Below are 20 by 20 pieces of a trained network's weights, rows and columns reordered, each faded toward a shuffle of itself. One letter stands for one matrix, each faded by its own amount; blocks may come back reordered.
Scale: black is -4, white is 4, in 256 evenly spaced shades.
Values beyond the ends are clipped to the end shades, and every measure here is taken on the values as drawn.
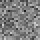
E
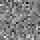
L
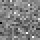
L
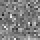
L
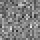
E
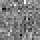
L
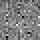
L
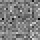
L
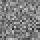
E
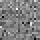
L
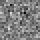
E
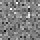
L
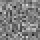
E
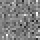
L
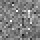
L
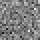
L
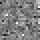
L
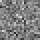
E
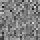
E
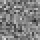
E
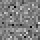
L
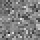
E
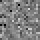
L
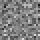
E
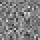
E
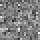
L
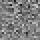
E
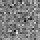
L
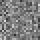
E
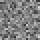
E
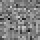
L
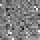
L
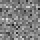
L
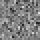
L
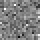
L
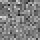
E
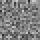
E
